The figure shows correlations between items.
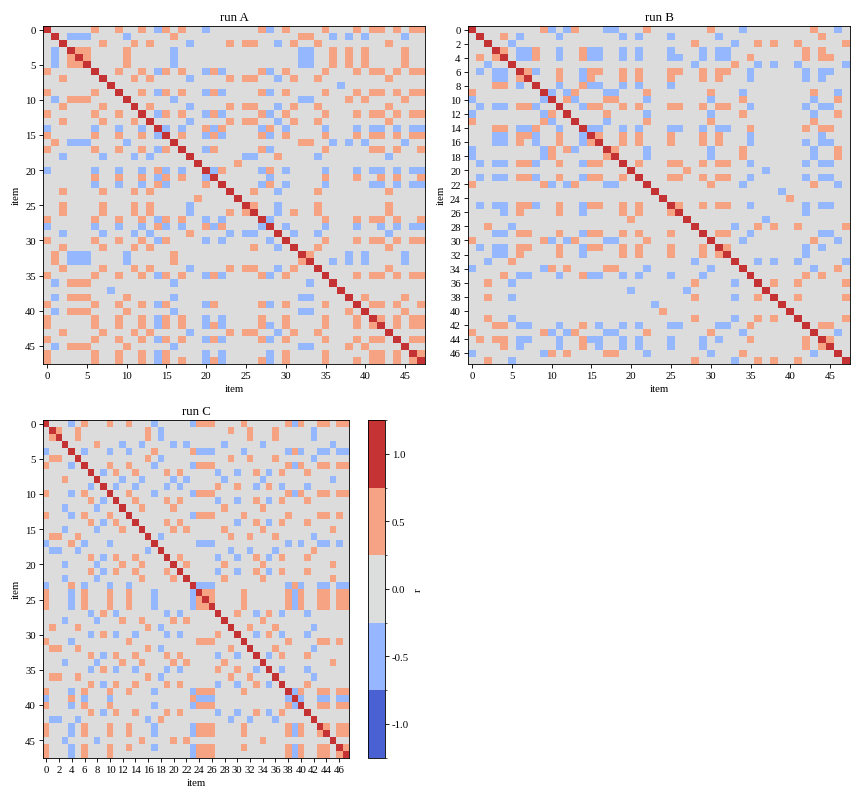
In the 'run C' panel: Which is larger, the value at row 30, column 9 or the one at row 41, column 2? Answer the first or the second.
the first
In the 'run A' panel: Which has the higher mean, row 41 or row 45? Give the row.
41
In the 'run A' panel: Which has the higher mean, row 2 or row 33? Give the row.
2
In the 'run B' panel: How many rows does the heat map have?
48
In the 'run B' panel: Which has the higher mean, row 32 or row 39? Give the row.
32
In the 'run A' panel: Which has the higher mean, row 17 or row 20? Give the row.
17
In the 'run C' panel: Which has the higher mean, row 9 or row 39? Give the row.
9
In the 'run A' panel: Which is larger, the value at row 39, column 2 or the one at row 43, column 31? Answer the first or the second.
the second
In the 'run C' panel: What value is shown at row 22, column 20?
0.5
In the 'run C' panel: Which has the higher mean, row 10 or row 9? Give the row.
10
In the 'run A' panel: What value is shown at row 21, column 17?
0.5
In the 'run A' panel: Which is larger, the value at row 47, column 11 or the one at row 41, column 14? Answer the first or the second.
the first
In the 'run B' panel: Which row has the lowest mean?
3
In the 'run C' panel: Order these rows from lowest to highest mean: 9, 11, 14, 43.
9, 11, 14, 43
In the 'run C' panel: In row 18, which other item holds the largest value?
42
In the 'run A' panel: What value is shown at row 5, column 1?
-0.5
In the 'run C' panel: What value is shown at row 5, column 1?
0.5
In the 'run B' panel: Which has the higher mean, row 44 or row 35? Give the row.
44
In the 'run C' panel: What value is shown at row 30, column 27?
0.5
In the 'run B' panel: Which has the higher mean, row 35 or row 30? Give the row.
30
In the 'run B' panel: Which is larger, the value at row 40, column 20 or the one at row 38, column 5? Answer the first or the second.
the first
